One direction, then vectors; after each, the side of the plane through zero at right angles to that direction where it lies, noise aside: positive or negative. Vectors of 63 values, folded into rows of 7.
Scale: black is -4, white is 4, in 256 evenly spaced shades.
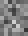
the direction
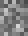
positive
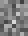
positive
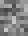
positive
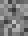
positive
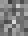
positive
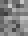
negative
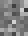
positive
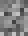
negative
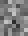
negative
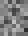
positive
